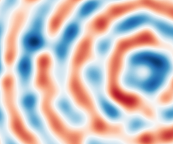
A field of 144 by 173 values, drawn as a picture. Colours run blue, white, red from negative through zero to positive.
Rings: centred on the middle right. Ninth with the highest average: bottom right. Grain: smooth. Ninth with the lowest average: middle right. Lone odd cells: none.
